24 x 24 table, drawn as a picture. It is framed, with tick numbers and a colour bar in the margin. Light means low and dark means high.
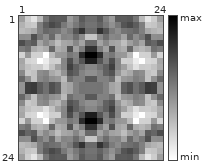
The values follow a bell shape. There is no seam. No row or column stands out. There is no overall slope. It mirrors both left to right and top to bottom. The centre is the smoothest part.
